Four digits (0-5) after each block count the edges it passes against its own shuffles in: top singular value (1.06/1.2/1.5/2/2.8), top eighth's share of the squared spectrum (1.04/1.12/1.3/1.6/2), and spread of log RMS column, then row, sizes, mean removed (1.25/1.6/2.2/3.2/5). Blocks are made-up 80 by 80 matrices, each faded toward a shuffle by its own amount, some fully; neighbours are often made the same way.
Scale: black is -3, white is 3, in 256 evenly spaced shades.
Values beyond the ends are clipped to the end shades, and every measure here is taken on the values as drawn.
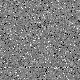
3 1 0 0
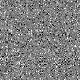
3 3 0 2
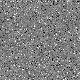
2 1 0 0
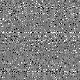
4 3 1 2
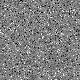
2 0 0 0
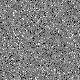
2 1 0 0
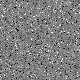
0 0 0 0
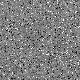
2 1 0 0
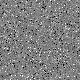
1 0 0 0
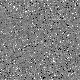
2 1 0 0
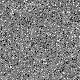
0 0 0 0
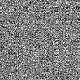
4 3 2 1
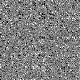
3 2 1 1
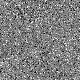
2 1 0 0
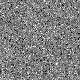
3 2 0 0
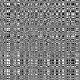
5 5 4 4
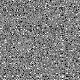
3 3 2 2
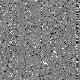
4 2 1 0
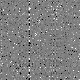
4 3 1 0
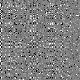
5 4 3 2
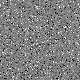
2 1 0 0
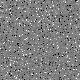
2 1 0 0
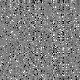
4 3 2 1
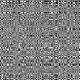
5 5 4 4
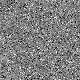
1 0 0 0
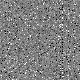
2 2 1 0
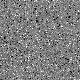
0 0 0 0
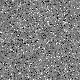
0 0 0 0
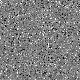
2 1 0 1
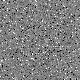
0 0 0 0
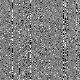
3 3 3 0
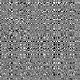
5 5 3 4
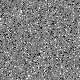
0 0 0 0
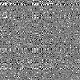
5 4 2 3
